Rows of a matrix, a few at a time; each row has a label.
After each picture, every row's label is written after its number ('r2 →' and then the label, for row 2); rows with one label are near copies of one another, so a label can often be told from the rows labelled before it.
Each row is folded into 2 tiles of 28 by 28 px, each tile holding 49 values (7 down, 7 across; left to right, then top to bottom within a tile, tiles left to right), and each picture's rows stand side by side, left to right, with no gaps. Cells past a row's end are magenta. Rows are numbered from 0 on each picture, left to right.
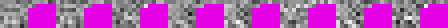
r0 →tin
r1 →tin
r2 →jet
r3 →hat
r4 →hat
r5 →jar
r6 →hat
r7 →jet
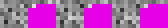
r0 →jet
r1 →jet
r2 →jet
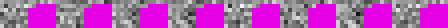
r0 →jar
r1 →tin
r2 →hat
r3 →hat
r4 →jar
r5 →jet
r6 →hat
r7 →jar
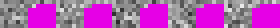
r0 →jet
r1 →jar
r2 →jet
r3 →hat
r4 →jar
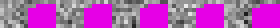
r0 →hat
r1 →jar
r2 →tin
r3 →jar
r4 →hat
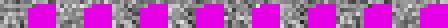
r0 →tin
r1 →jar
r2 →hat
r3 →hat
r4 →jet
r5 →hat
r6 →tin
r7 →jar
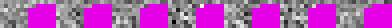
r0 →jar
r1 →hat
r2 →tin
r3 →jet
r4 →hat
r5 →jet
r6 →tin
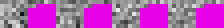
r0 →hat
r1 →tin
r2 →jar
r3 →jar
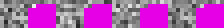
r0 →jet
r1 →tin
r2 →jar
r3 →jet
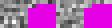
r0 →tin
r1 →jar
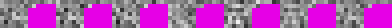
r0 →jet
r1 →jet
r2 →jet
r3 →hat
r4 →tin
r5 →tin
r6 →jet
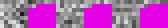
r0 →hat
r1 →jar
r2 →tin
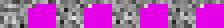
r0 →tin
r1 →jet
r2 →jet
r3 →jet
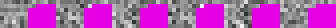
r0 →tin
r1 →jet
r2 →hat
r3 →jet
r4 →hat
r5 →jar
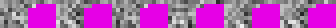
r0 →jet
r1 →hat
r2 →jet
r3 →tin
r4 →hat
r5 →hat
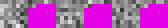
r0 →hat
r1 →tin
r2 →jet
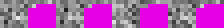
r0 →jet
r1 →jet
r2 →hat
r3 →jet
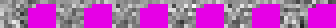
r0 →hat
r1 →jar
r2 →jar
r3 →jar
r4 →jar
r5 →tin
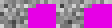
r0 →jar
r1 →jar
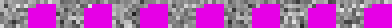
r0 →jar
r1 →jet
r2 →hat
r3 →jar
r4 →jet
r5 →tin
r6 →jar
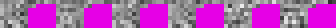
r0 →hat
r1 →tin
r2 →hat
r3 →hat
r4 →jar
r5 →tin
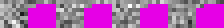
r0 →hat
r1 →jar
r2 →jar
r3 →tin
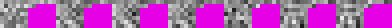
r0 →jar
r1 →hat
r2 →hat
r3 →hat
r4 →jet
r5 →tin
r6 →tin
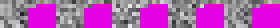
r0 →hat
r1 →tin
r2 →jar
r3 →jet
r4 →hat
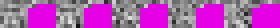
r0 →tin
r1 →tin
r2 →jet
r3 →jet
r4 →hat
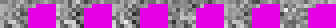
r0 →hat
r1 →hat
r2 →hat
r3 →jet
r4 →hat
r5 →jar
